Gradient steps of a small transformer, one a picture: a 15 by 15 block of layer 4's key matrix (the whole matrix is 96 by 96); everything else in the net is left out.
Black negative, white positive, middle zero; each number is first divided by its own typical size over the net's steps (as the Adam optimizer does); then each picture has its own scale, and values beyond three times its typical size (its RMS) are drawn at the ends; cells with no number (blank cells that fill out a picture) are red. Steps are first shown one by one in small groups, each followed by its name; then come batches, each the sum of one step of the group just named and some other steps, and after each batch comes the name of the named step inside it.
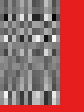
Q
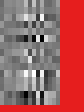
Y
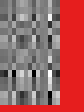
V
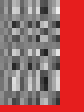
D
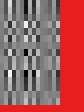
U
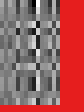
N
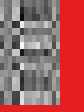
D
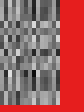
U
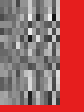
Q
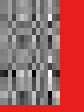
V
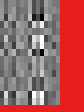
Q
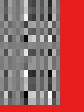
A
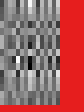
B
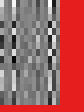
B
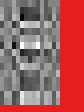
B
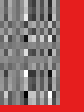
A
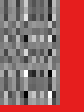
A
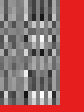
A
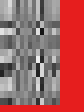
B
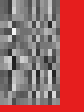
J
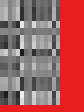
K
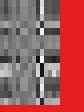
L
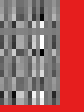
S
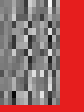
S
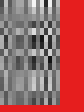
L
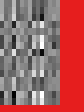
S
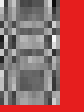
L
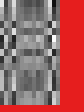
J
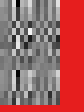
L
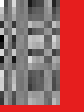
L
